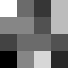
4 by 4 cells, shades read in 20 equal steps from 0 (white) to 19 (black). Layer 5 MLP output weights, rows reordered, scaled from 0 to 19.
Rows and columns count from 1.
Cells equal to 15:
1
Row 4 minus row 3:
5 -2 -8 3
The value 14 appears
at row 3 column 1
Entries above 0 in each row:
3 4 4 4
